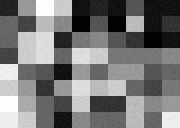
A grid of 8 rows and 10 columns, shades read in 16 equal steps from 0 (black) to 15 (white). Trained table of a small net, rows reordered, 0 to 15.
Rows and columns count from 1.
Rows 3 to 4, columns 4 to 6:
2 7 8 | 6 13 12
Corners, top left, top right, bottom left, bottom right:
2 1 14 14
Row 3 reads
6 12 13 2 7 8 5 3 0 1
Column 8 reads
5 11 3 7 9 6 11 11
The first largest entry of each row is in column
3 3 3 3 1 5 1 1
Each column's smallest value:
2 4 3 1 0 2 0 3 0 1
